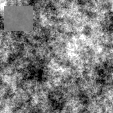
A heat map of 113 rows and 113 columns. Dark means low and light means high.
Calmest part: top left. Grain: blotchy. Average level on the scale: 50%. Ninth with the lowest average: middle left. Odd patch: calmer, in the top left.
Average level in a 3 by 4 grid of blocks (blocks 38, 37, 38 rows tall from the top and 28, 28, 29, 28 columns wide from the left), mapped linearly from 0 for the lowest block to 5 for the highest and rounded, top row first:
2 1 4 3 | 1 0 5 3 | 2 0 1 1
